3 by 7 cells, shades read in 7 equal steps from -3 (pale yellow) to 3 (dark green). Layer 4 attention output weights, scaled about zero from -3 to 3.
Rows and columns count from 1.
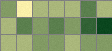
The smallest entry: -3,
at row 1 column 2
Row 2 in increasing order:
-1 0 0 1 1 2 3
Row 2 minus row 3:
0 2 0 1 1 2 3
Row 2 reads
-1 1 0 1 0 2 3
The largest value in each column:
0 1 0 1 0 2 3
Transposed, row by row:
0 -1 -1 / -3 1 -1 / -1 0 0 / -1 1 0 / -1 0 -1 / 1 2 0 / -1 3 0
